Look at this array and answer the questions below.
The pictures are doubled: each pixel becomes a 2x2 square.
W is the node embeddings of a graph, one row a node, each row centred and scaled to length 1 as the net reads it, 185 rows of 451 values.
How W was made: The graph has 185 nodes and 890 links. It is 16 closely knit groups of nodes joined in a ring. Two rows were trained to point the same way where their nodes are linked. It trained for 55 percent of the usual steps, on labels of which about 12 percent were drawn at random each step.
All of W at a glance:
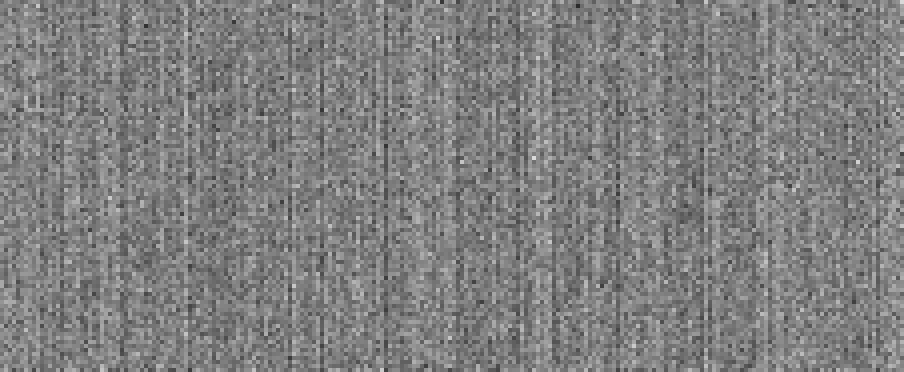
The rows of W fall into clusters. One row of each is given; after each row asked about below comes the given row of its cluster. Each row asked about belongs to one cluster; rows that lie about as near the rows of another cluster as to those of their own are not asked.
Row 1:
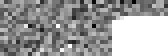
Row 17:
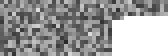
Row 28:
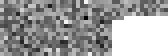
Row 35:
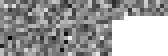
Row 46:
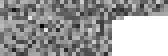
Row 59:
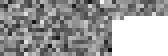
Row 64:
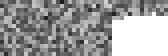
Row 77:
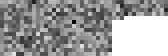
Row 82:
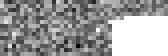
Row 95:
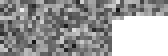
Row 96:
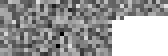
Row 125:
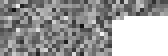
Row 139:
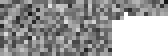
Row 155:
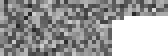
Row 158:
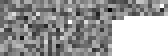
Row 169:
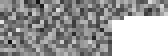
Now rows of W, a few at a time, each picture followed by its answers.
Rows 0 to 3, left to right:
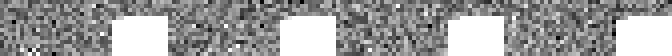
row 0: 158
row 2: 96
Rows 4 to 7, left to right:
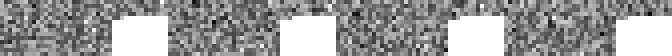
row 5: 59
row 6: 64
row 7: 35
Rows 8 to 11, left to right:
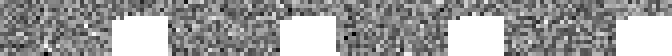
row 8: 1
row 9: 46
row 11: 59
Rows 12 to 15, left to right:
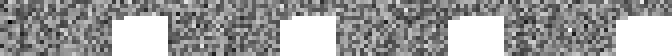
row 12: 82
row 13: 17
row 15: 96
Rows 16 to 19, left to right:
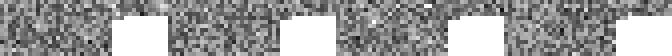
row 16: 77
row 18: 77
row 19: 46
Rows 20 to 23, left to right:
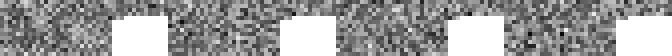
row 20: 77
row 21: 1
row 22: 139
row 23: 82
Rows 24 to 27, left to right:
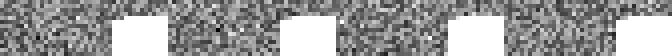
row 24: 125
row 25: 1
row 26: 64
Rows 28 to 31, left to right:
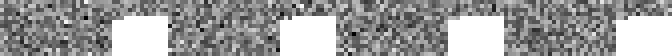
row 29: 169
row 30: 95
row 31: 77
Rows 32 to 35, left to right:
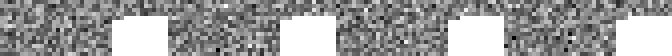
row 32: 35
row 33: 95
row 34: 64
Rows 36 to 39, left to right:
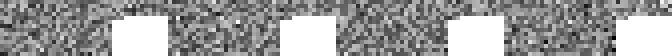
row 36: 82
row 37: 169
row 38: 139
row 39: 59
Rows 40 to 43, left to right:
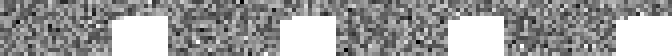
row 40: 139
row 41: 64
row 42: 35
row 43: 77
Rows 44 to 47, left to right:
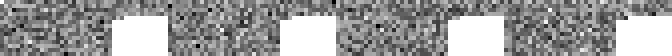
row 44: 64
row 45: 17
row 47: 28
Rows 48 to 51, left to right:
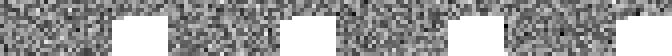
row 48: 46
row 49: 96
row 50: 28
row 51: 139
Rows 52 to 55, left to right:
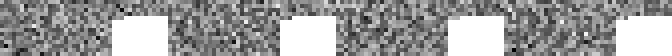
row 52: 96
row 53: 77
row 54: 35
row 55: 35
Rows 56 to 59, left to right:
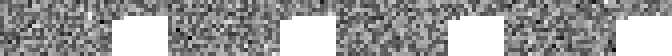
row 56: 17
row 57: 17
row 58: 169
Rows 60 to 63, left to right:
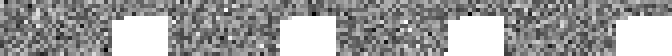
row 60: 155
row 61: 35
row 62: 77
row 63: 158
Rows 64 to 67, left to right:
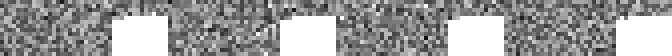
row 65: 17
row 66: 96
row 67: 155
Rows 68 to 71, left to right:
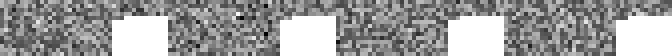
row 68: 77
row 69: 155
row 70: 17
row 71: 169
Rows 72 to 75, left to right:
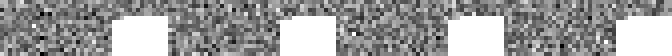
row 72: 64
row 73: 59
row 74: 158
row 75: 17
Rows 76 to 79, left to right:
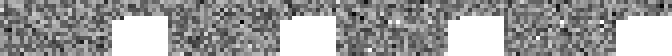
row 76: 28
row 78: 96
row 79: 17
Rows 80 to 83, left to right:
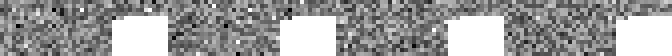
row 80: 46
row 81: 1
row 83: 155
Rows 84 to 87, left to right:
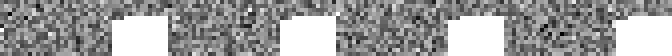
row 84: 169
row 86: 96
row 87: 28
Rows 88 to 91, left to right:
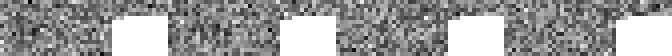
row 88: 155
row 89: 125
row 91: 125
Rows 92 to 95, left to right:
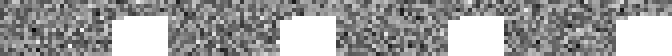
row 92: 158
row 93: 139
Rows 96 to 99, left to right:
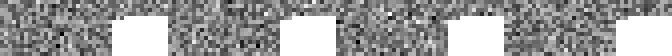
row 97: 46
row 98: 125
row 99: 1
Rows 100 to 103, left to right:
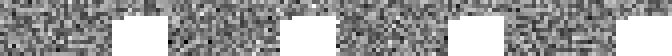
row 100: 59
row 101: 139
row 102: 155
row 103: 59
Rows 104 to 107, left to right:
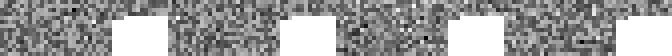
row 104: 125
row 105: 28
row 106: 28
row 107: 59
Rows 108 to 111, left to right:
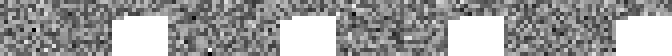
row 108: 46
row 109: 82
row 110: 59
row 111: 139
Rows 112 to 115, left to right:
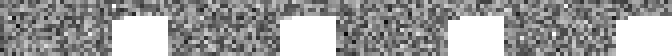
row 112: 17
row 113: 95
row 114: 28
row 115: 96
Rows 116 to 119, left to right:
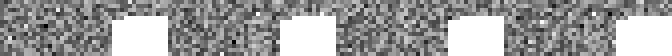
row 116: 158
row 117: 64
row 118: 1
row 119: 64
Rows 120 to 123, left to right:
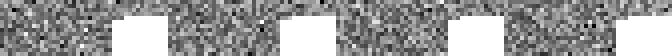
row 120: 64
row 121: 139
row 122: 77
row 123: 155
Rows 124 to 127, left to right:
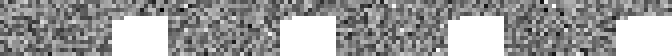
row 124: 59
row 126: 96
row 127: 1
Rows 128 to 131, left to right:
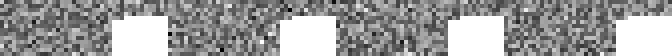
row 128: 95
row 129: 96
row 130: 169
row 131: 17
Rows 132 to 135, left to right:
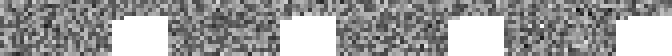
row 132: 96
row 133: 95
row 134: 95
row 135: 125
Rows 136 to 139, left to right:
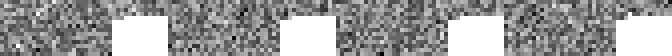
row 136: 59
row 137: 17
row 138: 17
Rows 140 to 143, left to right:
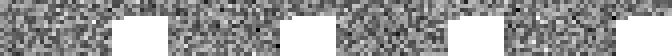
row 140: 35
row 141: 125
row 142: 139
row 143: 125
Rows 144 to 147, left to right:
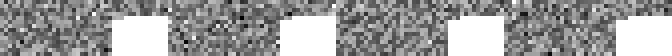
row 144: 35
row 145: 46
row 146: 169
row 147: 82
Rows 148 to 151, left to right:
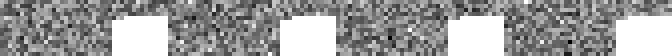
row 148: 125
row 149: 82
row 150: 77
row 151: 28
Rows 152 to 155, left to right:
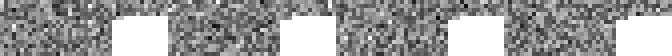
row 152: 46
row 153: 95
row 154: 46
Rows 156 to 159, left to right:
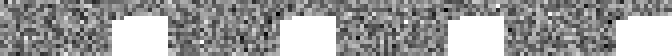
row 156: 96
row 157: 96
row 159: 28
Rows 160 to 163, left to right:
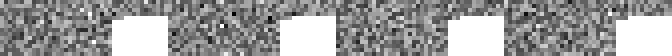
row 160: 35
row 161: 139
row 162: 125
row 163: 169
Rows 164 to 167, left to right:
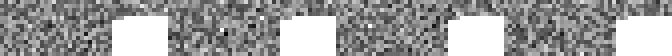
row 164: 46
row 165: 35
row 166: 64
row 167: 35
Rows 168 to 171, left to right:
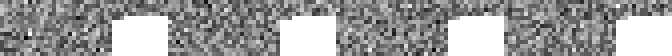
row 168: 17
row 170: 46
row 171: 46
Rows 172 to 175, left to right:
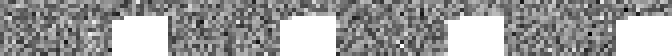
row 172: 64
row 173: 17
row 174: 139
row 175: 46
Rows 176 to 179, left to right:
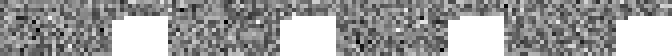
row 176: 158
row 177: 46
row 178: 28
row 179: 77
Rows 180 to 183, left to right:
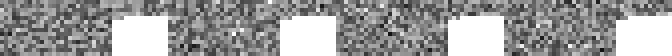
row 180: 59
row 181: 82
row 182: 155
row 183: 28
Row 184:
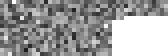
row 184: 96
